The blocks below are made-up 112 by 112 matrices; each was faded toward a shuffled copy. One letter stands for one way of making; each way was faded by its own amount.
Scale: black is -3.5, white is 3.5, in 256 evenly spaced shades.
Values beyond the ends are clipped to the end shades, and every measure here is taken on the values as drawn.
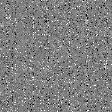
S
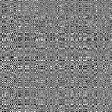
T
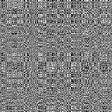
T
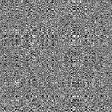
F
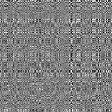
T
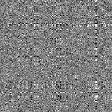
F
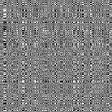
T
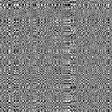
T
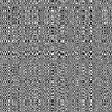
T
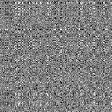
F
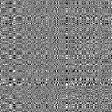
T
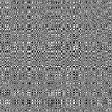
T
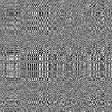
T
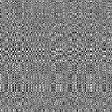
T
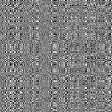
T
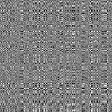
T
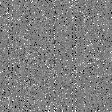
S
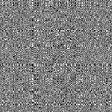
F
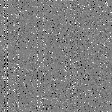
S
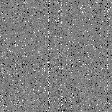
S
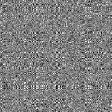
F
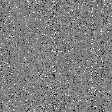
S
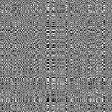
T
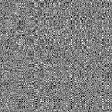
F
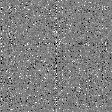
S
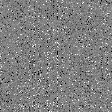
S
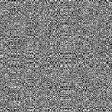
F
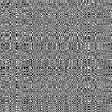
T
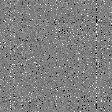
S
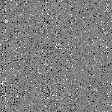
S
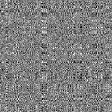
F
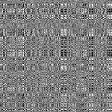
T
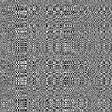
T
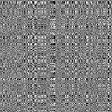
T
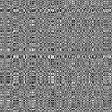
T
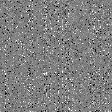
S
